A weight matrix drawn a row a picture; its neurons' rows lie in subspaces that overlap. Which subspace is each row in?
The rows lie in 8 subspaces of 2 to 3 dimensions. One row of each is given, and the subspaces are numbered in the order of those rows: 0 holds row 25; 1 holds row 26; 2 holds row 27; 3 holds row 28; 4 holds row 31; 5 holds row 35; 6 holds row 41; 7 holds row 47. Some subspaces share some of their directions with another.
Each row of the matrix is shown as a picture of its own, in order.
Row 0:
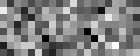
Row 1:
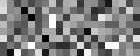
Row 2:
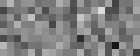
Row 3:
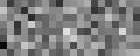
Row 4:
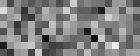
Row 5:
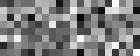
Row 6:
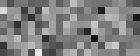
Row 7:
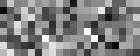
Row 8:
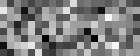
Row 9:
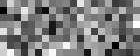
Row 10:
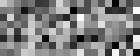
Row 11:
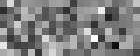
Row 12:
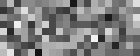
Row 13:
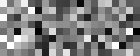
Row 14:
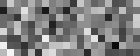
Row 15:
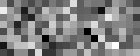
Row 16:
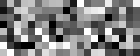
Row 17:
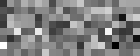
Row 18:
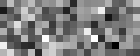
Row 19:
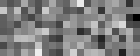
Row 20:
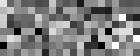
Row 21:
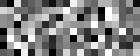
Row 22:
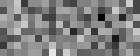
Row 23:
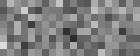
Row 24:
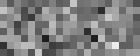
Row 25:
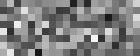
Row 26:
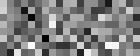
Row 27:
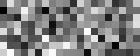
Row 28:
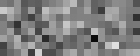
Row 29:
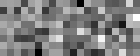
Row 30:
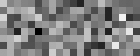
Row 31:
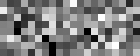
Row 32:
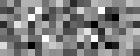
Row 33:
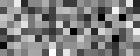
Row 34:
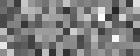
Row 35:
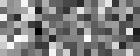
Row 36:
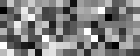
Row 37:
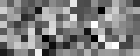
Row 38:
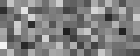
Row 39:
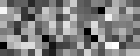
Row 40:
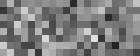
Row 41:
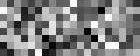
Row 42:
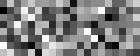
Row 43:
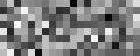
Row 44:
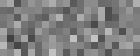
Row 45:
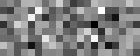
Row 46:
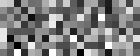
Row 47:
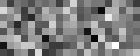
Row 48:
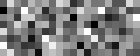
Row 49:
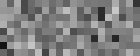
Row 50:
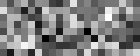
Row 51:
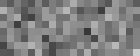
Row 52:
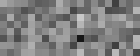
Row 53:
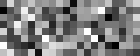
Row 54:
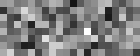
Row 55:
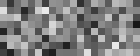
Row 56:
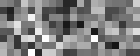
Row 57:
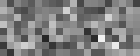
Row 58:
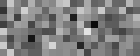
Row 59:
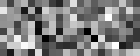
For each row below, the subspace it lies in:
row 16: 3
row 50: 5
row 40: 0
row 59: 5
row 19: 3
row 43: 0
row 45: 2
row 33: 4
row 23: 6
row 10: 7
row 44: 1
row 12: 0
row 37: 6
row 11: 1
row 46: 1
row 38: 6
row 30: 5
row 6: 3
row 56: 3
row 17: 5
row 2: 7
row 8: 7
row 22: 4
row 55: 2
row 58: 3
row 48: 3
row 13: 5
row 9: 2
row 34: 4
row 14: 2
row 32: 2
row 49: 4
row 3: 6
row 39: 0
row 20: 5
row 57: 3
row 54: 5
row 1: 1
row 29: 3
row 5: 7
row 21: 1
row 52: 7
